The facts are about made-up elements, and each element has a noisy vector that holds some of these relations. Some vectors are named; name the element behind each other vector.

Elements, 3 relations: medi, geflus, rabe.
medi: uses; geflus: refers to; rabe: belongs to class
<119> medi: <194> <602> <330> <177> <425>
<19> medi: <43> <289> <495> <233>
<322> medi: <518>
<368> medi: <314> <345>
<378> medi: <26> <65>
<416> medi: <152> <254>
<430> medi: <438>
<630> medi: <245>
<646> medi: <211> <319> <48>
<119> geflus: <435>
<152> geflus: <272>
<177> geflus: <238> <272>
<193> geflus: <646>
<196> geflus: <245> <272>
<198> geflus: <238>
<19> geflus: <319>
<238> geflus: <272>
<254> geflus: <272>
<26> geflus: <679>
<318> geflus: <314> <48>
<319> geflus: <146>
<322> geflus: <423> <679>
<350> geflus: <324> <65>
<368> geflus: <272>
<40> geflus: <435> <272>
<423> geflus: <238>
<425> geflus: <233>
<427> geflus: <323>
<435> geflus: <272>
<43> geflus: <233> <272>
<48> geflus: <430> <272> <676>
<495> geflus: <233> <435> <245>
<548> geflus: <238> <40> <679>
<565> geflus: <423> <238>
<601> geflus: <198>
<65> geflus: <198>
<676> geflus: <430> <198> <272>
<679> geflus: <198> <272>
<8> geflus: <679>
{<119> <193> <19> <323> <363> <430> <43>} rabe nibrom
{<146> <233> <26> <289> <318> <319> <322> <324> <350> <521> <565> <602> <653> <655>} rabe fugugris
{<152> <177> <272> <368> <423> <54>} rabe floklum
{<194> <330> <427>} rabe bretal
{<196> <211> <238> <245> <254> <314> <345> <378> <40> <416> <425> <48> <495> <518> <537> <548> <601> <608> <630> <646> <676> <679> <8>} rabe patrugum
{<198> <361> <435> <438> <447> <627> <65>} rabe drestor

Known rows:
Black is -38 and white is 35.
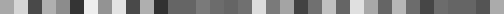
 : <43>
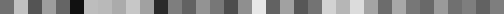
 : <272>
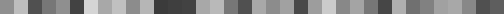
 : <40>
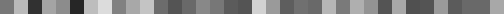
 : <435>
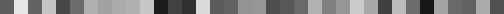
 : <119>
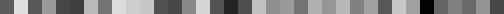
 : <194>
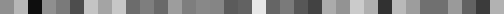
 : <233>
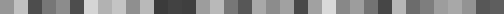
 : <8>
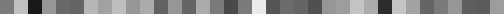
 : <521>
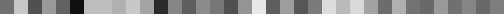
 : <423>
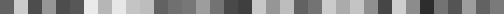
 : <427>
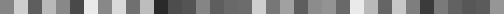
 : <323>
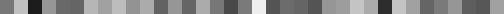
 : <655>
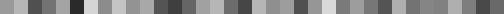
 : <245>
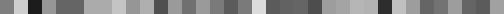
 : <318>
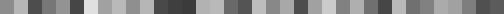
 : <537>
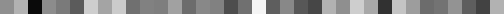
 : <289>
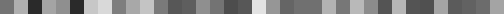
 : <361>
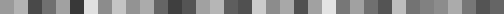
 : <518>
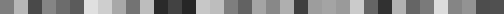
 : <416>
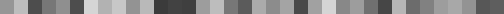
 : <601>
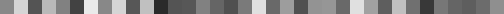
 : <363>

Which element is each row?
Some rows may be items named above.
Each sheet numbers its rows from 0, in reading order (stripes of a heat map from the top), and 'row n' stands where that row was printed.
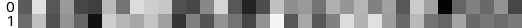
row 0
<194>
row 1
<54>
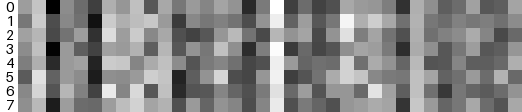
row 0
<319>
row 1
<152>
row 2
<48>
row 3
<146>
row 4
<438>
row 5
<177>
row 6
<363>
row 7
<350>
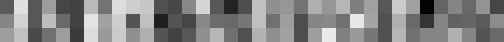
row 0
<194>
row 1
<430>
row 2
<254>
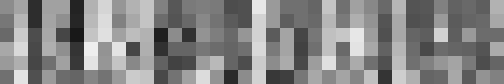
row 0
<65>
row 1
<435>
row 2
<368>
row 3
<43>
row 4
<211>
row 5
<602>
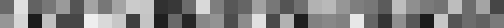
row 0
<425>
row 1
<19>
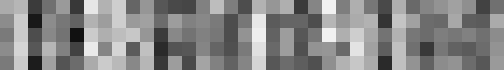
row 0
<495>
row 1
<26>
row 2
<152>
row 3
<363>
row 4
<322>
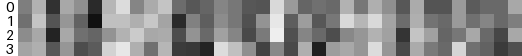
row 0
<198>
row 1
<423>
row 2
<324>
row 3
<646>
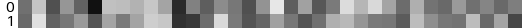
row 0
<423>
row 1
<425>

